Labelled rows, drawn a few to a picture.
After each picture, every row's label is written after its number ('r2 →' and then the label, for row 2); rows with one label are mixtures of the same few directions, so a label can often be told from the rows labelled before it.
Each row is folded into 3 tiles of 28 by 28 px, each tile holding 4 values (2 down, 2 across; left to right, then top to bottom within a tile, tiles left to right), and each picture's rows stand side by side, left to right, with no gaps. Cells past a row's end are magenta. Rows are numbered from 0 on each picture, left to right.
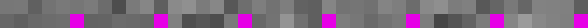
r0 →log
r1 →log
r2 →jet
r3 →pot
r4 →pot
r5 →jet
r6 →log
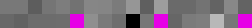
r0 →log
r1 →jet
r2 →jet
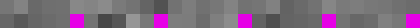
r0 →log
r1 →jet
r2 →pot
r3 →log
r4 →jet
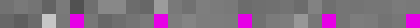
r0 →jet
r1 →log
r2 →log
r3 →jet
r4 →jet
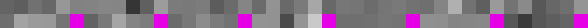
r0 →jet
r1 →pot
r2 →pot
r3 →pot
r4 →log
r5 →log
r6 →log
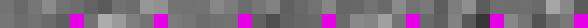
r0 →pot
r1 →jet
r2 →pot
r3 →log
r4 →jet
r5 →pot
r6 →pot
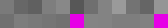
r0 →log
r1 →log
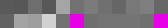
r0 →jet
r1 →log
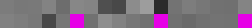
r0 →jet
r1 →log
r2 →log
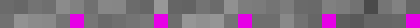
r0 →jet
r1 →log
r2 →jet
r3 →pot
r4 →log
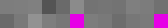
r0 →pot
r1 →pot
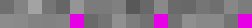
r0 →log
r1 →pot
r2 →jet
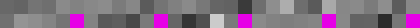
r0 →jet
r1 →jet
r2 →jet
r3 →log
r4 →jet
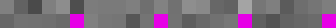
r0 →log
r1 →jet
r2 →log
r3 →log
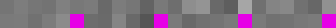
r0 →pot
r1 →pot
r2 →log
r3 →log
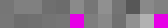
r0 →log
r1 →pot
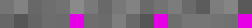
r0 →log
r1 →pot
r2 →log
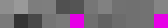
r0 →jet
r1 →log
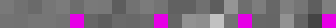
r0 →log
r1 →log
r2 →jet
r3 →pot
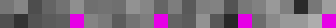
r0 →log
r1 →pot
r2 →pot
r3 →pot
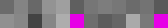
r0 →pot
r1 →jet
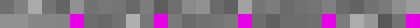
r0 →log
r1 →jet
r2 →log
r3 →log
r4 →jet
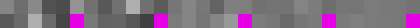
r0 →pot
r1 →pot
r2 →pot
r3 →pot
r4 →log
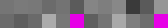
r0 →jet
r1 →pot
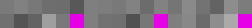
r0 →jet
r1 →jet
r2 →pot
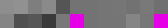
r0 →jet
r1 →jet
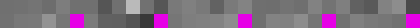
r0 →jet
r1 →pot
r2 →pot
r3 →jet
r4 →log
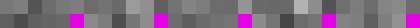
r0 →log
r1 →pot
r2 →log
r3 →pot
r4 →pot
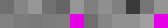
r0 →log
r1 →pot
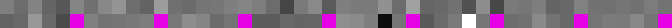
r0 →pot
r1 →log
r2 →jet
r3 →log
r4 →jet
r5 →jet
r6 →pot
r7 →jet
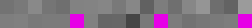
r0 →log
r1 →jet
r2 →log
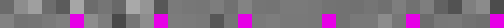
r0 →log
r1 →pot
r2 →jet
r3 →log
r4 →jet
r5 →log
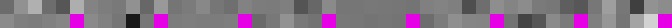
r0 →log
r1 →jet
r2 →log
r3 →pot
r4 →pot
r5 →pot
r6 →jet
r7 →pot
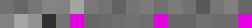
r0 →jet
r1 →log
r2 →log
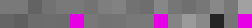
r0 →log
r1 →log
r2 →jet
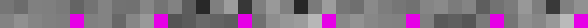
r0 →log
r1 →pot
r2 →log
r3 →pot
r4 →log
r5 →jet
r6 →pot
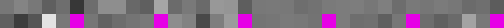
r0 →jet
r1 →log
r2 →pot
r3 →pot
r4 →jet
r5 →jet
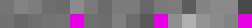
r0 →log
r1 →pot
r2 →log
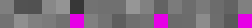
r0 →log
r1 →pot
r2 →pot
